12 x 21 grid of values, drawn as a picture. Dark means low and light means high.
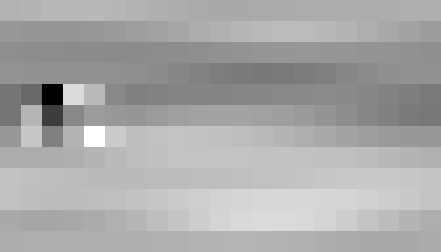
The grain runs across in streaks. The bottom left is the calmest part. Values change most from cell to cell in the middle left. In the middle left lies a patch that is rougher than the rest.
